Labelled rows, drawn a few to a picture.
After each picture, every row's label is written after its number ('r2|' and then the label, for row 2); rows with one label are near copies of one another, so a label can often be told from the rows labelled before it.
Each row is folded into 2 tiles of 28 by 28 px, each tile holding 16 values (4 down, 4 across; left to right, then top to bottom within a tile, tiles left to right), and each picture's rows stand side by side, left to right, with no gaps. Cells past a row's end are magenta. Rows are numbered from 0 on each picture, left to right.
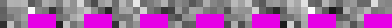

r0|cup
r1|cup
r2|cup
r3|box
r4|cup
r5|cup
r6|box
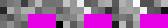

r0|box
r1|cup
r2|cup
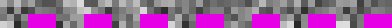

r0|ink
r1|cup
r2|cup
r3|ink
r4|box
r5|ink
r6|ink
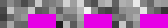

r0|box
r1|cup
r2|cup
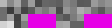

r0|ink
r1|box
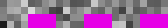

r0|cup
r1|box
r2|ink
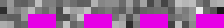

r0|box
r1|box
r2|ink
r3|cup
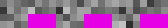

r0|box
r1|box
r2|ink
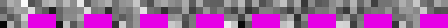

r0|cup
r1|cup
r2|cup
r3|ink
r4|ink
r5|ink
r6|ink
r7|cup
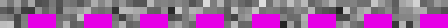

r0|ink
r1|box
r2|box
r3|box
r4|box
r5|cup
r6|box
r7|cup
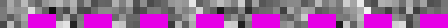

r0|cup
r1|ink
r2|ink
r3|cup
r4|ink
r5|box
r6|cup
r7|ink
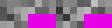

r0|box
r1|box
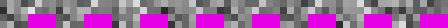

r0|box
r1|box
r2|cup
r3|cup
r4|box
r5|box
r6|cup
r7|ink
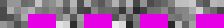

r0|box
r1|ink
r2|ink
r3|cup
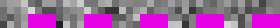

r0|cup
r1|cup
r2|box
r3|ink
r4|ink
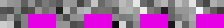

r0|ink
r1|box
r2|cup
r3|cup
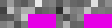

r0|box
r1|box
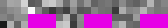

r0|cup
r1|ink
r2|box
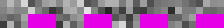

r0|cup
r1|cup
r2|ink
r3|box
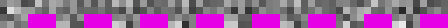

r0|box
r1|ink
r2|ink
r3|ink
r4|ink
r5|ink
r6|box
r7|ink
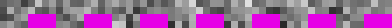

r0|box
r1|box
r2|ink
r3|cup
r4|cup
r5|cup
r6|box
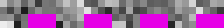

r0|ink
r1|cup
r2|ink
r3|cup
